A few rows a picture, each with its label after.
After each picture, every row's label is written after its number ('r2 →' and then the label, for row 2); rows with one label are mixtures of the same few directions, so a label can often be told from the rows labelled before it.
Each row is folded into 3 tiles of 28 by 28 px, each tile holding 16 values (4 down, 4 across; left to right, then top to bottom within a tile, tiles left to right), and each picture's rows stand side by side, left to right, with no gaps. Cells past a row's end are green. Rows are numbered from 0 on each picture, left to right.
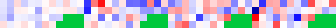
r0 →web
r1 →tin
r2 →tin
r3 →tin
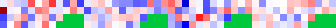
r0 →tin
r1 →tin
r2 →tin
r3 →tin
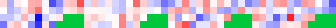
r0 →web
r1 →web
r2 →tin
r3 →web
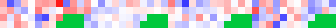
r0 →tin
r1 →tin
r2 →tin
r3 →tin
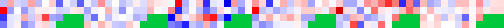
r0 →tin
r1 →web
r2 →tin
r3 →tin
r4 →tin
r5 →tin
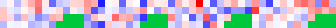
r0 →web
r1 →tin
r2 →web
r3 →tin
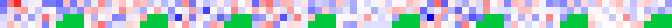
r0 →tin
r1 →tin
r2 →web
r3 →tin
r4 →tin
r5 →web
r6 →tin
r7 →web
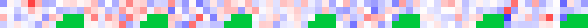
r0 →web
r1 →web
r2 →tin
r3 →tin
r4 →tin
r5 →web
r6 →tin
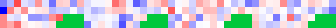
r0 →tin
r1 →web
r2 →tin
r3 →web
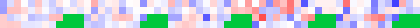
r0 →tin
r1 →tin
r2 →web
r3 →web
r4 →tin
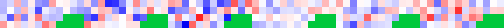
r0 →web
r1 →web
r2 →tin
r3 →tin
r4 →tin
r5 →web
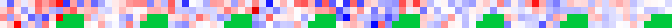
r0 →tin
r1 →tin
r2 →tin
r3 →tin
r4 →web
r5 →tin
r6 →web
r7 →web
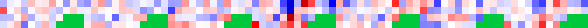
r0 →tin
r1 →tin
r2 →tin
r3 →web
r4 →tin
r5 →tin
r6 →web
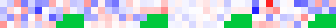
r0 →web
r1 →web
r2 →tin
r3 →tin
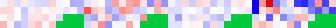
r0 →web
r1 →tin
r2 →web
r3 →tin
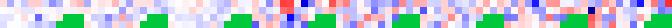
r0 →web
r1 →web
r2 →web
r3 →web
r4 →tin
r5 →tin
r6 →web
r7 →tin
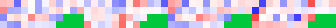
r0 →tin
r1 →web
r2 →tin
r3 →tin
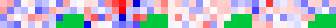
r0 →tin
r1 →web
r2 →web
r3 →tin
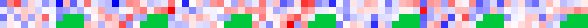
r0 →tin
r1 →web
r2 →tin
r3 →web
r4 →web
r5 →tin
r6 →web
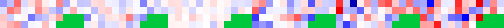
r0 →tin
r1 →tin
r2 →web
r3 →tin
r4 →tin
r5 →tin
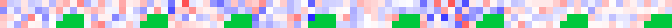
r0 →tin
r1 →tin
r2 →tin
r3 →tin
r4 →web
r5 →web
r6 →tin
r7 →tin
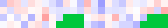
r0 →tin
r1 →tin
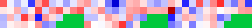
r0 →web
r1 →web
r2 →tin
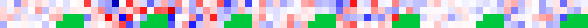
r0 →web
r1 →web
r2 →tin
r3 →web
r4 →tin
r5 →tin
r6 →tin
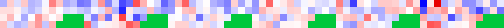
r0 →web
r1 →web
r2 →tin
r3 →tin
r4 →tin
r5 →tin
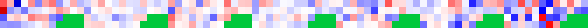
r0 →tin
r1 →tin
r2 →tin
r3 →tin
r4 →web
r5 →web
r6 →web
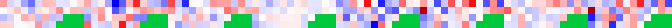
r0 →web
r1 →web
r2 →tin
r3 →tin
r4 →web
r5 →tin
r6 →tin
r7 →tin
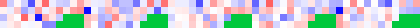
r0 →web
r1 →tin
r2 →web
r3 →tin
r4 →tin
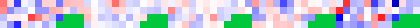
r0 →tin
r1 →web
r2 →tin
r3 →web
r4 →tin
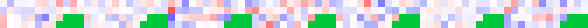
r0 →tin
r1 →web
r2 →tin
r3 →tin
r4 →web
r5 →tin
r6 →tin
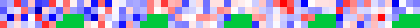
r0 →web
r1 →web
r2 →tin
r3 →web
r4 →tin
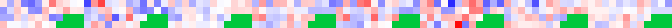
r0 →web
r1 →tin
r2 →web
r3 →web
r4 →web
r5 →web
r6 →web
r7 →web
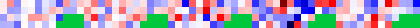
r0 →tin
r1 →web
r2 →web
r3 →web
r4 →web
